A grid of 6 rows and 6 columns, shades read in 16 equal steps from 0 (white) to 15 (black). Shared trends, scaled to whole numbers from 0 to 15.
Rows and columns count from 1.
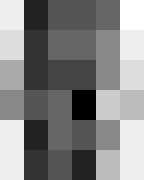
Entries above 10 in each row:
1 1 3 1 1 2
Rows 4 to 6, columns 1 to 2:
7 10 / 1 13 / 1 12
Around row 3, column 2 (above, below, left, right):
12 10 5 11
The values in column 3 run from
9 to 11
